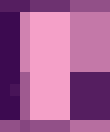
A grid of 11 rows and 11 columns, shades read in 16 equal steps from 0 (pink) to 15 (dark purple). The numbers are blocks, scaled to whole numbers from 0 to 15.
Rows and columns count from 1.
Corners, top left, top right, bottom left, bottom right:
13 8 8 5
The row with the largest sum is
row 1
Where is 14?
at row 8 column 2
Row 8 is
15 14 7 0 0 0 0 13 13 13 13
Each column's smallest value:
8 8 3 0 0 0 0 4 4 4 4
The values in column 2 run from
8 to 15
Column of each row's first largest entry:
1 1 1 1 1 1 1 1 1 1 3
